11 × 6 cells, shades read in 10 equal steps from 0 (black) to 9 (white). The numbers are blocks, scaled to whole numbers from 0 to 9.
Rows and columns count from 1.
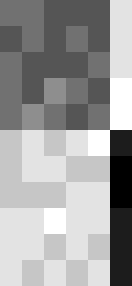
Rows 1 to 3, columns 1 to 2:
4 4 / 3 4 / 4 3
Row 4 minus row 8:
-3 -4 -2 -4 -5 9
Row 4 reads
4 3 5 4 3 9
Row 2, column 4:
4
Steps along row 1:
same down same same up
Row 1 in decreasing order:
8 4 4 3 3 3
